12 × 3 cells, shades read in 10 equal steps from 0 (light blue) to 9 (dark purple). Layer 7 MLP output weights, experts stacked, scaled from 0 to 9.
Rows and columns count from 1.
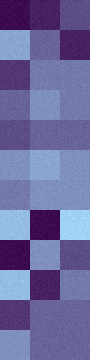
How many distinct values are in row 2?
3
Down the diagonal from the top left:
9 5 4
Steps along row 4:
down up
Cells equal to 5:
8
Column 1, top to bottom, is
9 2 7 5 6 3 4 1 9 1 7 3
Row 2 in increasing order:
2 5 8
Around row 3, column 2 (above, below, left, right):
5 3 7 4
